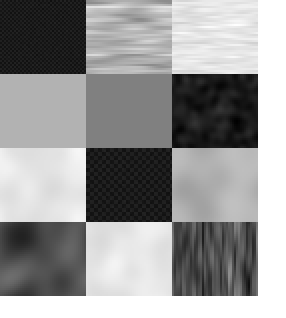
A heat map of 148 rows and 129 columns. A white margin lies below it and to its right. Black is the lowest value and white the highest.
The table splits into 4 rows of 3 panels. Panel 1,1: very low, checkered, faint in contrast. Panel 1,2: high, streaked across. Panel 1,3: very high, streaked across, faint in contrast. Panel 2,1: high, flat. Panel 2,2: middling, flat. Panel 2,3: very low, blotchy, faint in contrast. Panel 3,1: very high, smooth, faint in contrast. Panel 3,2: very low, checkered, faint in contrast. Panel 3,3: high, smooth, faint in contrast. Panel 4,1: low, smooth. Panel 4,2: very high, smooth, faint in contrast. Panel 4,3: low, streaked downward.
